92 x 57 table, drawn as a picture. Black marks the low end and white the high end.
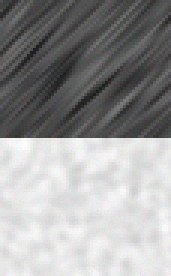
It is made of 2 by 1 panels. Panel 1,1: low, slanting up to the right. Panel 2,1: very high, blotchy, faint in contrast.
